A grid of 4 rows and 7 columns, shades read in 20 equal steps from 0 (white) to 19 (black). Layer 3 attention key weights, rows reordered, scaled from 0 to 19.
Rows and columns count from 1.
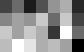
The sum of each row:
85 57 47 44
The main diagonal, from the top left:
14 7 4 6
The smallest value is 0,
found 2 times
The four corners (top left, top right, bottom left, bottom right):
14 16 5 19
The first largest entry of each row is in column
3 7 5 7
